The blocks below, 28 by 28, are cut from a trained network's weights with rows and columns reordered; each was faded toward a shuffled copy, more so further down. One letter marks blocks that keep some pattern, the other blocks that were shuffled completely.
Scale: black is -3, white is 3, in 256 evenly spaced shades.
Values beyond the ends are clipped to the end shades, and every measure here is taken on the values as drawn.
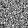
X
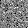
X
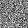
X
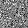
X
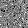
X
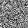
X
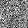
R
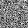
R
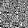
R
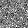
X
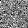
X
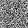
X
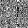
R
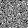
X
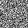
X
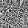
R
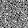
X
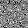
X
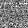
R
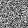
X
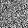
R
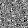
R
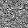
R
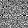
R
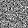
X
